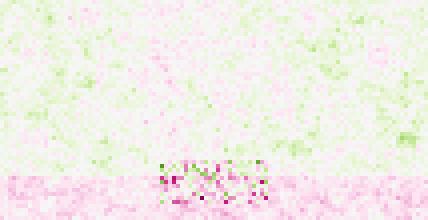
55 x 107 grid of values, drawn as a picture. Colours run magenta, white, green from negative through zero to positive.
Seam: horizontal, 80% of the way down, the top part higher. Odd patch: rougher, in the bottom middle. Roughest part: bottom middle.
